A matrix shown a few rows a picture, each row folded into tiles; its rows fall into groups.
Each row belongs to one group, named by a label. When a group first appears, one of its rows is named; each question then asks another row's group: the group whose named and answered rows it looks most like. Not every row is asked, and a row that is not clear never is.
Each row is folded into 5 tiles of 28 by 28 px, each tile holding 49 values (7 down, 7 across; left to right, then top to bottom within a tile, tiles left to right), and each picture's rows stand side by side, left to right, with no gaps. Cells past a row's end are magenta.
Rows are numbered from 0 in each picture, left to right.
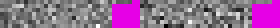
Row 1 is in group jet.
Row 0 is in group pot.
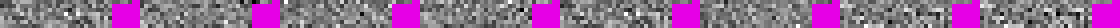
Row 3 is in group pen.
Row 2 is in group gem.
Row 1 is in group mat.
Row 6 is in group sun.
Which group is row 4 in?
jet
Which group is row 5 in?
pot
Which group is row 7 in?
sun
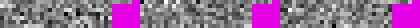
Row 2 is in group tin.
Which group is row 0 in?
sun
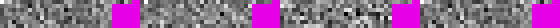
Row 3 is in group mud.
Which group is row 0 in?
mud
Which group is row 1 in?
gem
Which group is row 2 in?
sun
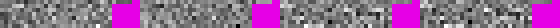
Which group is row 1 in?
pen
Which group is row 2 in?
sun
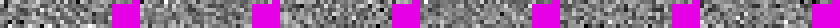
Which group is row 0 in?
tin
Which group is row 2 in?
pen
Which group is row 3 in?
gem
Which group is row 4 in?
jet
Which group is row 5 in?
mat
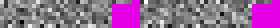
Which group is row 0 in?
tin
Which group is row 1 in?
gem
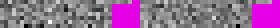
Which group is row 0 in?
jet
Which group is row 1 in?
pen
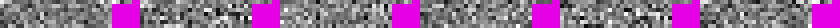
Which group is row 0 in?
mud
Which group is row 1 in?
sun
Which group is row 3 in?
pot
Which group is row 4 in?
jet
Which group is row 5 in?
mud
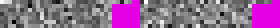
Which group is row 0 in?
mud
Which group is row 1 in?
gem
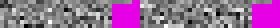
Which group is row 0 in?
jet
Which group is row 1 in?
sun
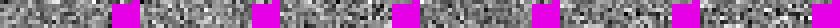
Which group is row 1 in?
mat
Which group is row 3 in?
mud
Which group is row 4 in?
sun
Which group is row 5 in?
sun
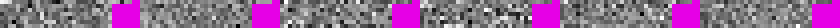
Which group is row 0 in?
mud
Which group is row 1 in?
pen
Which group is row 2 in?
gem
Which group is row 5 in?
pot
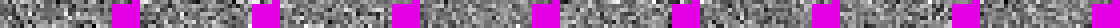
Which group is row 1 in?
mud
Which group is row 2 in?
sun
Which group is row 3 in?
pot
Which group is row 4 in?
mat
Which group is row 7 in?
pot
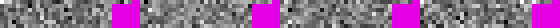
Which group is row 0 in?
mud
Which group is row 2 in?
gem
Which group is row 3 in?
mud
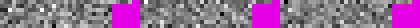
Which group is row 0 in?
tin
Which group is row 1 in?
gem
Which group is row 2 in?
tin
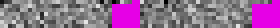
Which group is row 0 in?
mat
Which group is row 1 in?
pot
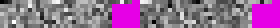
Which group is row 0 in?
mat
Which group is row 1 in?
mud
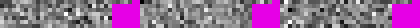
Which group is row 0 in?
jet
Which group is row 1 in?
mat
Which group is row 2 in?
gem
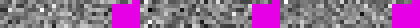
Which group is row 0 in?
tin
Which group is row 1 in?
gem
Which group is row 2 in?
gem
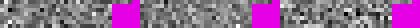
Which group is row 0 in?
gem
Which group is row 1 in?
pot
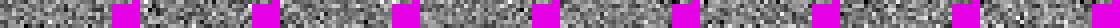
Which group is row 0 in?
jet
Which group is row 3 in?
pen
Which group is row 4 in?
mat
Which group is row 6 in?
pot
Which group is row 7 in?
mat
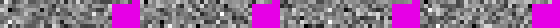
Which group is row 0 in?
gem
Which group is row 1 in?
tin
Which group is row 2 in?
jet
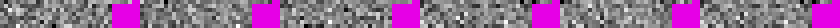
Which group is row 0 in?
tin
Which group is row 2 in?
jet
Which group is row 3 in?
mat
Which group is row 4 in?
mat
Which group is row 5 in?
mat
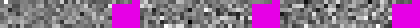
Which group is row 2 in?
pot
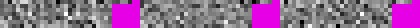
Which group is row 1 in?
mat
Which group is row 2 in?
tin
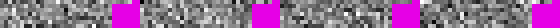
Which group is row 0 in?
jet
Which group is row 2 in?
jet
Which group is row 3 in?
mud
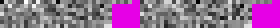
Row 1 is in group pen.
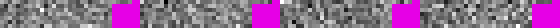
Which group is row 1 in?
pot
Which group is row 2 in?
mud
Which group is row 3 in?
pot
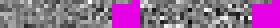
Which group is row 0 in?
pen
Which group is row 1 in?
sun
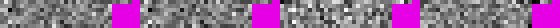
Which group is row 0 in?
gem
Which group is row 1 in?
gem
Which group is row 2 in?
mat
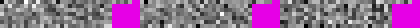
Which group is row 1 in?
tin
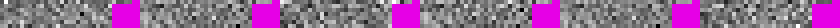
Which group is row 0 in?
gem
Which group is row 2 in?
mud
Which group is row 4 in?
pen
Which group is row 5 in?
pot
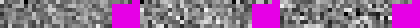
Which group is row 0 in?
pot
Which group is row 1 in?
mat
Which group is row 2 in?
sun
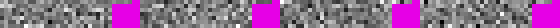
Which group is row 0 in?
sun
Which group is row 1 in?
pot
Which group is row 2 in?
mud
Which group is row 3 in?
tin
